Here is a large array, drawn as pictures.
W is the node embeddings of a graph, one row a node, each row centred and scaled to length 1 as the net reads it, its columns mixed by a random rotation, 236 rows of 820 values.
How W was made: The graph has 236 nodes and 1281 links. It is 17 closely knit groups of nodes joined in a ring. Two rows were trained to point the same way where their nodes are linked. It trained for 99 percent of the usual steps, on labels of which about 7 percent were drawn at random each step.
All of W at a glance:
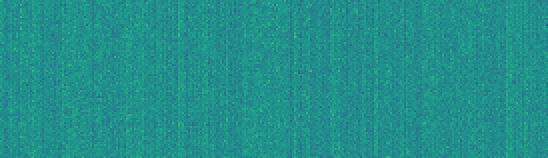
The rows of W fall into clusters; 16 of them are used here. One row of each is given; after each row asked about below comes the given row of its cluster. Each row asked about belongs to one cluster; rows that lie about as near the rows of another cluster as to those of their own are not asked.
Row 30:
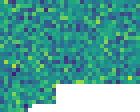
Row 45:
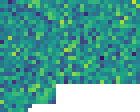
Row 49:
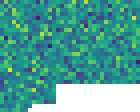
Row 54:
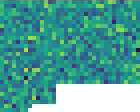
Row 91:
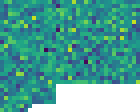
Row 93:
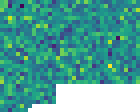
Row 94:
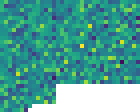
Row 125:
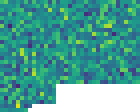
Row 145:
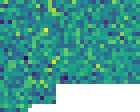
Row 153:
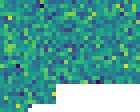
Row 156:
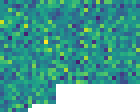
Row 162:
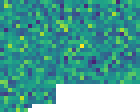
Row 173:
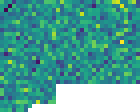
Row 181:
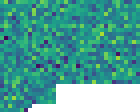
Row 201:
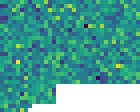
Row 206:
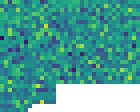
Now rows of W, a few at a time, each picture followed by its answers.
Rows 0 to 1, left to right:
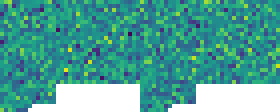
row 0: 91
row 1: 206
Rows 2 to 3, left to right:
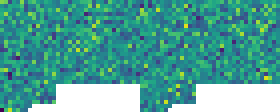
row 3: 206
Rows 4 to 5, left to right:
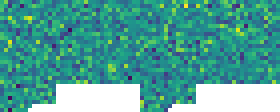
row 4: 93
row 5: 181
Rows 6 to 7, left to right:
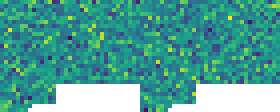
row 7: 153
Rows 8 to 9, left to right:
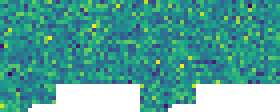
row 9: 30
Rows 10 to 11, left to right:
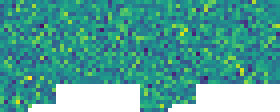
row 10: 206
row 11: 145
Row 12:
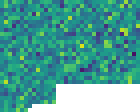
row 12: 162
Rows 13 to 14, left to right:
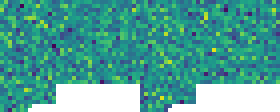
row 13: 93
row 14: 125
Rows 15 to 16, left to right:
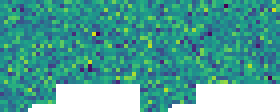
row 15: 162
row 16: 93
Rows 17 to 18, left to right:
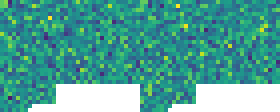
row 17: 93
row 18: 93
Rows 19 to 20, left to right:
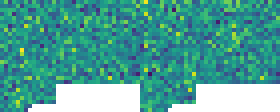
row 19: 125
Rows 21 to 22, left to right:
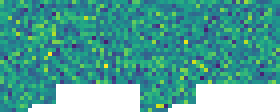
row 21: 153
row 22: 156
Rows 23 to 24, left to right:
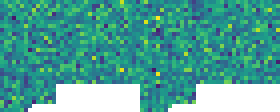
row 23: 181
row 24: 94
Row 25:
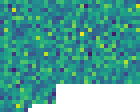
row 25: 94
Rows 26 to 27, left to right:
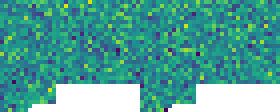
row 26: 45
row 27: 181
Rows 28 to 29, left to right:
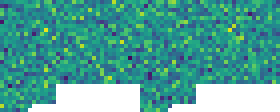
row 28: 145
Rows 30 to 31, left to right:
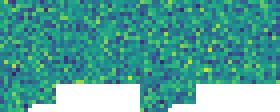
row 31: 91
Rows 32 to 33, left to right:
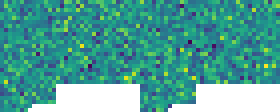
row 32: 162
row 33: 153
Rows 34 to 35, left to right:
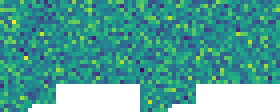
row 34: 49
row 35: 93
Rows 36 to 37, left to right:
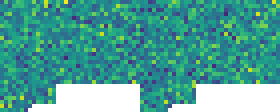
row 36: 181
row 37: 45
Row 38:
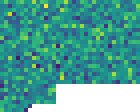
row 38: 181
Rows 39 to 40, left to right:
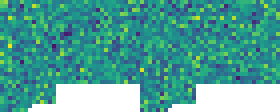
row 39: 93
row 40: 201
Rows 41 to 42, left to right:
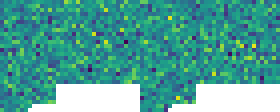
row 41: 162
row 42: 94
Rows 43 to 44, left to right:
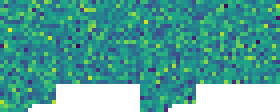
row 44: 94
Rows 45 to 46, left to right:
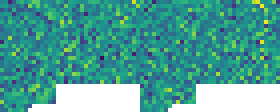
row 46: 173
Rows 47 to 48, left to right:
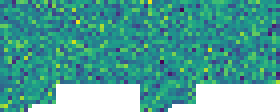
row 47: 201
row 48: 91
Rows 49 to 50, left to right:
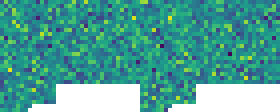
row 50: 94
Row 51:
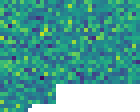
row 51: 49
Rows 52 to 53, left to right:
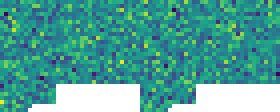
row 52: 49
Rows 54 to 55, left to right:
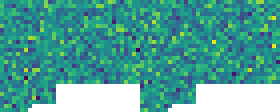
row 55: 49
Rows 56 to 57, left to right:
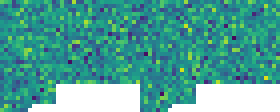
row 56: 91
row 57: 201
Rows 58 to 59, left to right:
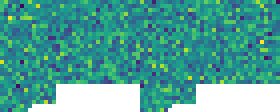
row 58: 93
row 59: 173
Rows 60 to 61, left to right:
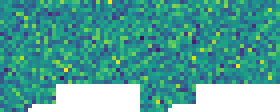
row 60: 156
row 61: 206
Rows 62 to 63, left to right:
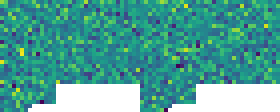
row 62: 125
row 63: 181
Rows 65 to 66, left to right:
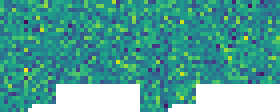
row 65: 54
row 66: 30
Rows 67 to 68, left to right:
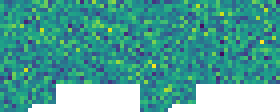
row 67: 54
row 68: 173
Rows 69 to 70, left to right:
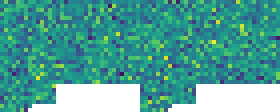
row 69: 30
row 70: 201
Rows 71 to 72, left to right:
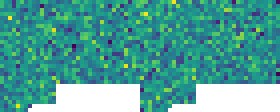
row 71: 153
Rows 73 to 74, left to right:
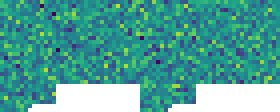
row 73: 153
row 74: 206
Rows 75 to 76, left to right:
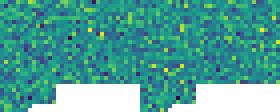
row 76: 54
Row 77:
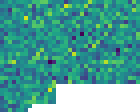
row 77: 45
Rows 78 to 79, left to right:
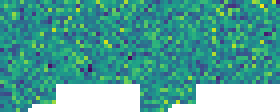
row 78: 162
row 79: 173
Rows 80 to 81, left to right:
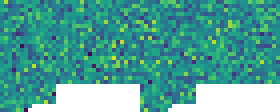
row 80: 94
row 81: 49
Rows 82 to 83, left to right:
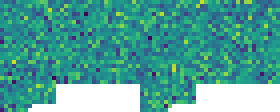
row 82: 45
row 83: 156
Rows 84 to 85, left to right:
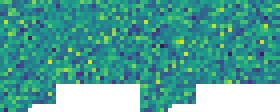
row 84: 91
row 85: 94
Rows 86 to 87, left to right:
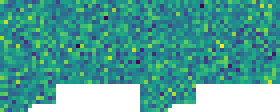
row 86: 94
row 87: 162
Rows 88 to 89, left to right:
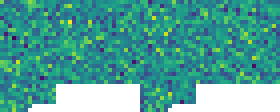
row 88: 49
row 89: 125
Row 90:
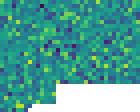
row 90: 153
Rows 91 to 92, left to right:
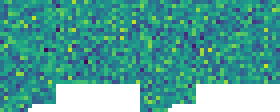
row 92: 93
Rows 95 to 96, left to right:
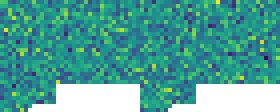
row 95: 125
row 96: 173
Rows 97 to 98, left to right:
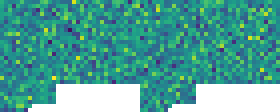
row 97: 153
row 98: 206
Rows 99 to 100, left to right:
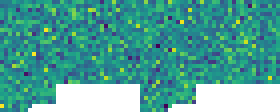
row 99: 145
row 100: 30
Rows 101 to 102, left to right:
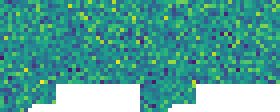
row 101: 54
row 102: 45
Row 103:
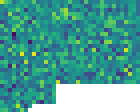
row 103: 125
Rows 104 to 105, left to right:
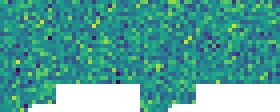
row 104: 30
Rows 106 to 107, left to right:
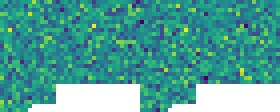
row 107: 145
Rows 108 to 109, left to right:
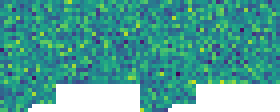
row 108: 162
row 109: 91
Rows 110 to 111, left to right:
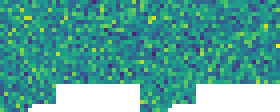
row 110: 125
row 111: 93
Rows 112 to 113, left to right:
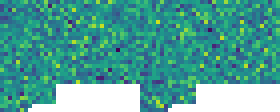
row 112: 201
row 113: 153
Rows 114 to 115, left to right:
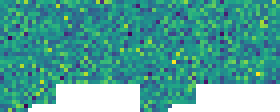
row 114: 156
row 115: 45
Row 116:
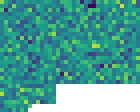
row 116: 173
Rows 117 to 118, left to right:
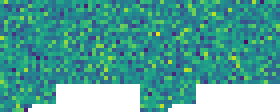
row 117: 94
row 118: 145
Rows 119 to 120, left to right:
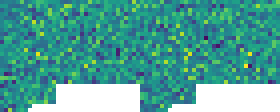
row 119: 45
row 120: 153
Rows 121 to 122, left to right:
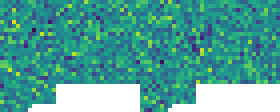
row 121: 49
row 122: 93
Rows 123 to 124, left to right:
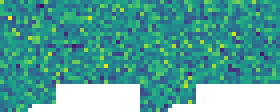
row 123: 153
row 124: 162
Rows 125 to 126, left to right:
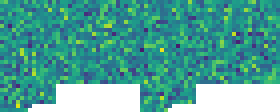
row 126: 162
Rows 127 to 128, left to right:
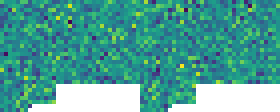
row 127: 201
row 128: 30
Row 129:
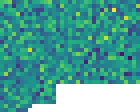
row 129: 91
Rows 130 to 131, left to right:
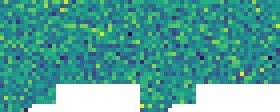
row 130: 181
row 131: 145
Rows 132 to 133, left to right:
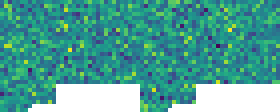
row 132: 162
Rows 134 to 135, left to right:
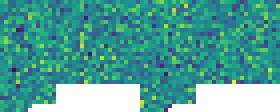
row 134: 94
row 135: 181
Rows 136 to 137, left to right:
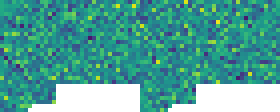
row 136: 153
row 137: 201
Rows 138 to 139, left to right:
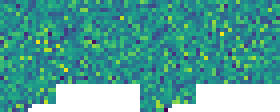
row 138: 156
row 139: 94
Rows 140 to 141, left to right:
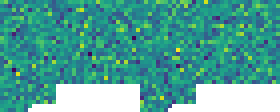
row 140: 94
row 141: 181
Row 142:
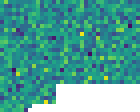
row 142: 94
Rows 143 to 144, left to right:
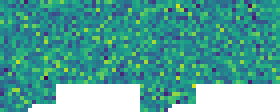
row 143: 156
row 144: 30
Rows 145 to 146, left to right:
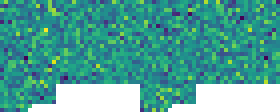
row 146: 173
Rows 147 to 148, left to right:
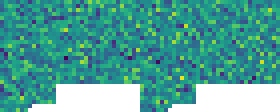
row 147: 162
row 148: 206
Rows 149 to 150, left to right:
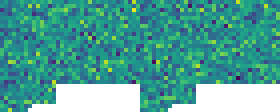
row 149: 45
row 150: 201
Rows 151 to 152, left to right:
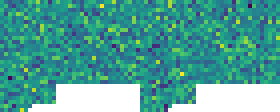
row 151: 54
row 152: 30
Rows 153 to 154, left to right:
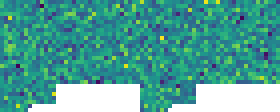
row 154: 173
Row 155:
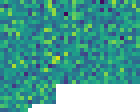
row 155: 145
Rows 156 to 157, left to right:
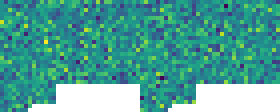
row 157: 94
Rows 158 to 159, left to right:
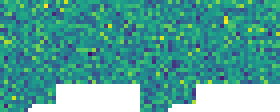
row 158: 181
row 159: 54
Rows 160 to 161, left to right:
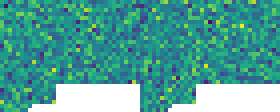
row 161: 201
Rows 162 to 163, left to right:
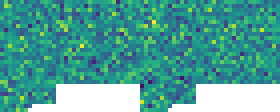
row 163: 49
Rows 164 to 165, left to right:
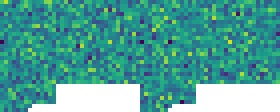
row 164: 91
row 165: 125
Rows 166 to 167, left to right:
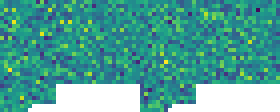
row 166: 49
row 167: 125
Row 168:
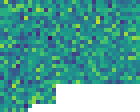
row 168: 30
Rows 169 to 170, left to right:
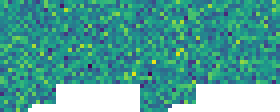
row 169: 162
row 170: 45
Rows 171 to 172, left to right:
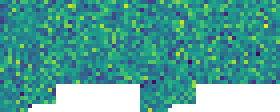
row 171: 201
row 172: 45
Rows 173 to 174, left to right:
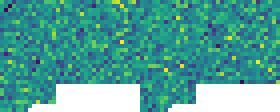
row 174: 54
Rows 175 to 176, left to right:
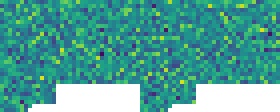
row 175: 206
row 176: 54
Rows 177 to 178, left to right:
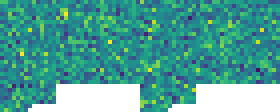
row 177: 125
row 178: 49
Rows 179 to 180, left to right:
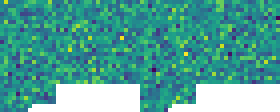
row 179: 91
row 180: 94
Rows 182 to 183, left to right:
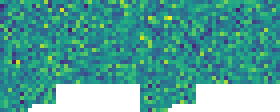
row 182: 201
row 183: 93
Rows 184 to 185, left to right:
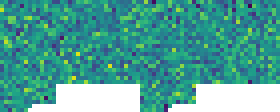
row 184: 93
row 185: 30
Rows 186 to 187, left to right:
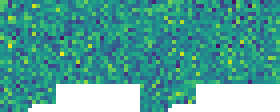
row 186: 93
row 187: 30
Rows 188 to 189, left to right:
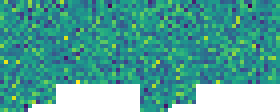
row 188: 30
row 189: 30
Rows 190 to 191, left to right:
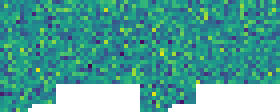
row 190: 162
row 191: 125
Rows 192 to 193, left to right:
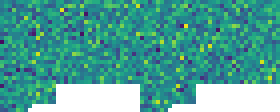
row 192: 45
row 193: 206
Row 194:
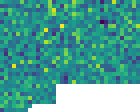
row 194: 145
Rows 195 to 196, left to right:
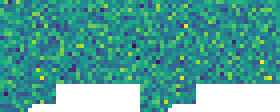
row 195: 206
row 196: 206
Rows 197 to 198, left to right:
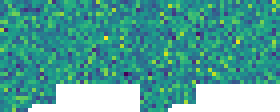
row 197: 91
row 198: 45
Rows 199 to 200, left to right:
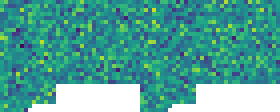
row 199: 94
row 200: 49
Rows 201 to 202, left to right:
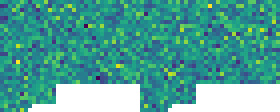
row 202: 54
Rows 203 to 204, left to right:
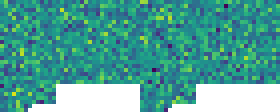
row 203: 125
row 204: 94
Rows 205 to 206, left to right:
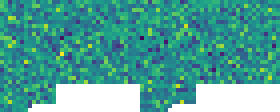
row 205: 93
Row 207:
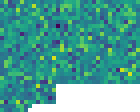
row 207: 206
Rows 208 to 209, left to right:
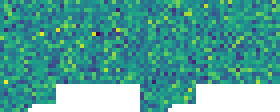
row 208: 162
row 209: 45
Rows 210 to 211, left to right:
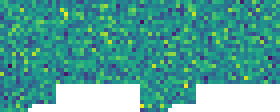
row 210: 125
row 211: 145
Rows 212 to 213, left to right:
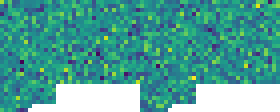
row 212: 91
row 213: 153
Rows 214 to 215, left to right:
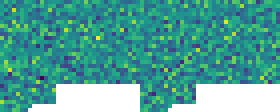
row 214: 49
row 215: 54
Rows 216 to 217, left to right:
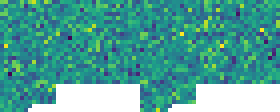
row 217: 162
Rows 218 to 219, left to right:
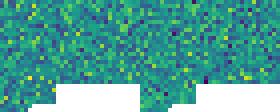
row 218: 206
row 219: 145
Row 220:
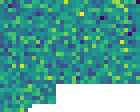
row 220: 173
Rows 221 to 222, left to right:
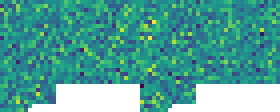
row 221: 206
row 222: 49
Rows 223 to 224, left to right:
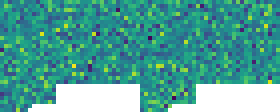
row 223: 162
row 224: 156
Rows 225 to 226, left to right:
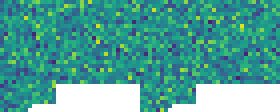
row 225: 45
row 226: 201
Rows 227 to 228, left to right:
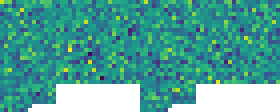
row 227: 91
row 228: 91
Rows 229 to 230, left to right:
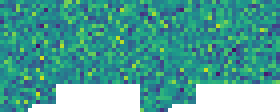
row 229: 206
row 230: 91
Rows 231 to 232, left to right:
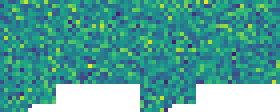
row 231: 201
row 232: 181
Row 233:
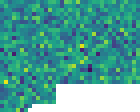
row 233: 162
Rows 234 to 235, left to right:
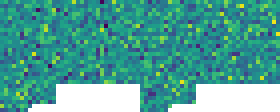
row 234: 145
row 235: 54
